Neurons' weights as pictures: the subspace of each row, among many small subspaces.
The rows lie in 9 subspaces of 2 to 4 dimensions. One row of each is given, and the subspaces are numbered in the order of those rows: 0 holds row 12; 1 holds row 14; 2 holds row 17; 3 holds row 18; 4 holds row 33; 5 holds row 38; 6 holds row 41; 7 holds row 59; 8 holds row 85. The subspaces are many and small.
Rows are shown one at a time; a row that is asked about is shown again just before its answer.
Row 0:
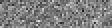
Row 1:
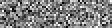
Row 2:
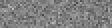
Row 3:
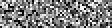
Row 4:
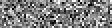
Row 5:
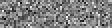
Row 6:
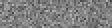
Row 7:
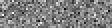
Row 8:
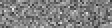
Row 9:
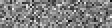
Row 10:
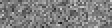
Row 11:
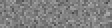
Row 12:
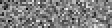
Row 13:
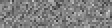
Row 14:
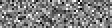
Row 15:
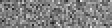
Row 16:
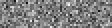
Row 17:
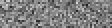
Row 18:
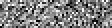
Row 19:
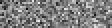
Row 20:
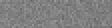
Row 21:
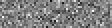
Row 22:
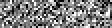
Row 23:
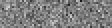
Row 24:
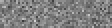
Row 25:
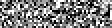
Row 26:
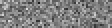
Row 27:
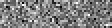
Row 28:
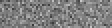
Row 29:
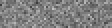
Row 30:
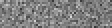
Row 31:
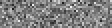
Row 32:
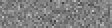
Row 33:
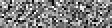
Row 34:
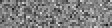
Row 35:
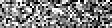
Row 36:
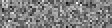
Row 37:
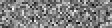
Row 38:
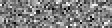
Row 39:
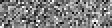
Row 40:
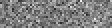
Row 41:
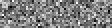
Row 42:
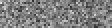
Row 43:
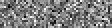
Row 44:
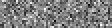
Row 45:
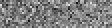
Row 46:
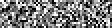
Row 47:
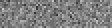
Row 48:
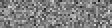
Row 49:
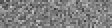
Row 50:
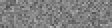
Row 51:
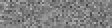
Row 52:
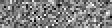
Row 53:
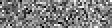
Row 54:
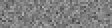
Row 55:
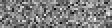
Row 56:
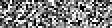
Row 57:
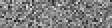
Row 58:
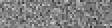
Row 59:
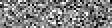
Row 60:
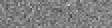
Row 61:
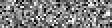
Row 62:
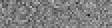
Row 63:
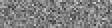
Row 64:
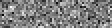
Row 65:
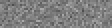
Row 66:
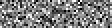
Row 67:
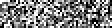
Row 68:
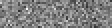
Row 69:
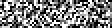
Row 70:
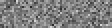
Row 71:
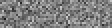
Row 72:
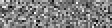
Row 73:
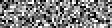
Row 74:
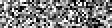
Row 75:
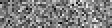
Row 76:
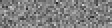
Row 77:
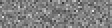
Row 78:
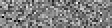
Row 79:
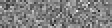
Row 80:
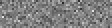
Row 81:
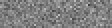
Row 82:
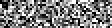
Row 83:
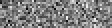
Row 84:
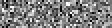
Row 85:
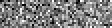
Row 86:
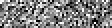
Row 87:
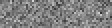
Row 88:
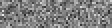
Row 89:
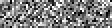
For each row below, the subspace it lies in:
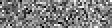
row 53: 6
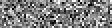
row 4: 4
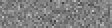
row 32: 1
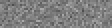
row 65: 3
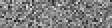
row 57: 4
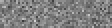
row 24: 2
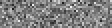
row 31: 4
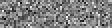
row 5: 7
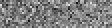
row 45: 5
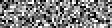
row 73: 0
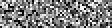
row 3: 4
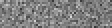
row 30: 5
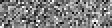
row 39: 3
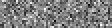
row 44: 3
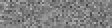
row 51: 7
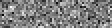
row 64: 6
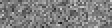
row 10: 6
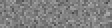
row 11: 7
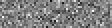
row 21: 1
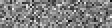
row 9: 4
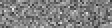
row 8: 7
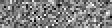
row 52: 4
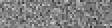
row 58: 8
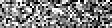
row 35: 5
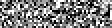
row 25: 1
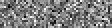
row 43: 2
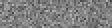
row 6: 0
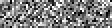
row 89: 1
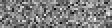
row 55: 6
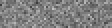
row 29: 5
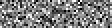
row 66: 1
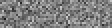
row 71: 7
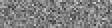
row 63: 7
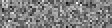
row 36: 5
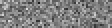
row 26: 0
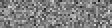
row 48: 7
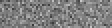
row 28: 8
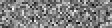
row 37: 4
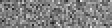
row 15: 8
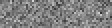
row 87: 1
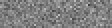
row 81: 7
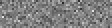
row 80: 1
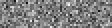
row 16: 5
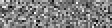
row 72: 2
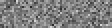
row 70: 2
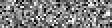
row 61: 7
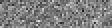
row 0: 3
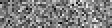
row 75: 6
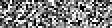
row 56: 4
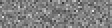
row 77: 1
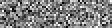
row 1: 7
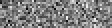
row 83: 6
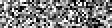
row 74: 0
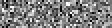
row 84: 5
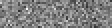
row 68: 6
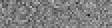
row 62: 5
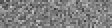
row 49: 2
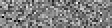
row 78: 4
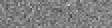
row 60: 5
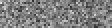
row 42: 0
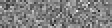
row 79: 2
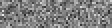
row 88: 6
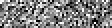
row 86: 3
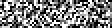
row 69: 0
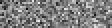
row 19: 0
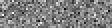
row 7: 0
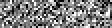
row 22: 1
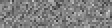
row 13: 1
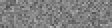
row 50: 2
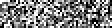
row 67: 3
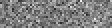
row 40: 7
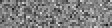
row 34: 5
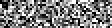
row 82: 6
